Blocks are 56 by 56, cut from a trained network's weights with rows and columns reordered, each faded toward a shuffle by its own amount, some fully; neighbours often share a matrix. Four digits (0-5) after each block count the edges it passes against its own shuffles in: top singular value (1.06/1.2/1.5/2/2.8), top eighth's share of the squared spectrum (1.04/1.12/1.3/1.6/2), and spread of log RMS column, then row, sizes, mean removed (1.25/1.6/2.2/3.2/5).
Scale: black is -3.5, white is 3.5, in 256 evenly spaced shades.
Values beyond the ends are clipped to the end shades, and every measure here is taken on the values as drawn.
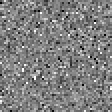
0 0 0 0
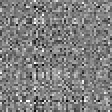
4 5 3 2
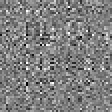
4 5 3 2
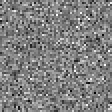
1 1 0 0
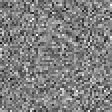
3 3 1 1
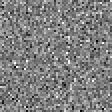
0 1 0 0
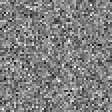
1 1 0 0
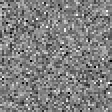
1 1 0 0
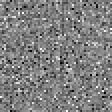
0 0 0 0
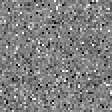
0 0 0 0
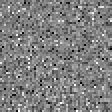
0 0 0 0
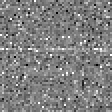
2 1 0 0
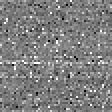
2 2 1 1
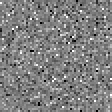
0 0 0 0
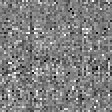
3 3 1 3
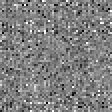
3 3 0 2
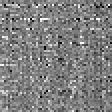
3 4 1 3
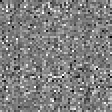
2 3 0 2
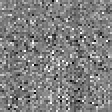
2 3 1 2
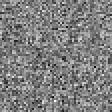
2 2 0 0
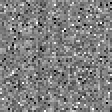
1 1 0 1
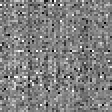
3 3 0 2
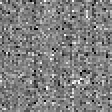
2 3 1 2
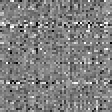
3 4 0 3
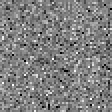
1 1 0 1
